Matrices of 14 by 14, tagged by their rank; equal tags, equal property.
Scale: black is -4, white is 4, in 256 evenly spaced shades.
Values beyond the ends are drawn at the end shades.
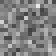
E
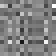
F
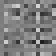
F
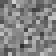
E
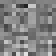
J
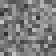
E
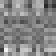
F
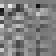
F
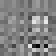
F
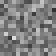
E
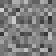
J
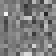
J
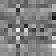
J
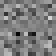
J
